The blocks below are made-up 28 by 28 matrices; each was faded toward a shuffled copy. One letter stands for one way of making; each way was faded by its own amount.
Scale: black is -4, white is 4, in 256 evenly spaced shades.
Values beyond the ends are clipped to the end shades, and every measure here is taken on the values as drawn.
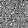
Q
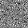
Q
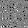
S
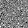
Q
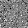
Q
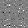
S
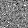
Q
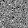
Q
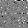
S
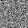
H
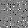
S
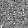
Q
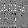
S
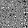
Q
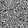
H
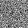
Q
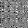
S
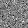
Q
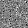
Q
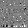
S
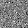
H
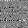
S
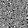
Q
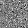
Q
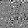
S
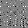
S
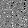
Q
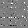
S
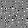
S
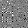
S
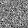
Q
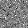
H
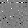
S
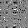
S
